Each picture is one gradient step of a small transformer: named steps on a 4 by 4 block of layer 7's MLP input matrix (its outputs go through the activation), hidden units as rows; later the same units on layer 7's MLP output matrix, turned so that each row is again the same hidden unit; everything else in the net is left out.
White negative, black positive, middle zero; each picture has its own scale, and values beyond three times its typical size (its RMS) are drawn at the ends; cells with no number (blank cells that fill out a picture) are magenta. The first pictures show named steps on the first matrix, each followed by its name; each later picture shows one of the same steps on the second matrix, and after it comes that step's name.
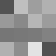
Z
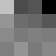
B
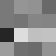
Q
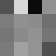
Z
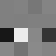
Q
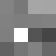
Q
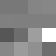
Q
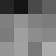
Z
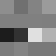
Q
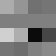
Q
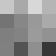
B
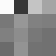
B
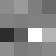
Q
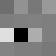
Q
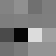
Q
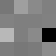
Q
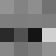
Q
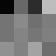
B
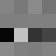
Q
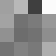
Z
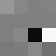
Q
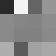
B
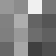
B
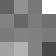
B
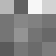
Z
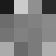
B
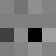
Q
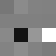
Q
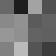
Z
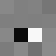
Q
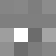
Q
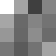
Z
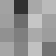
Z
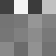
B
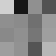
Z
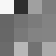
Z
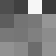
B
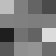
Q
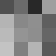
Z
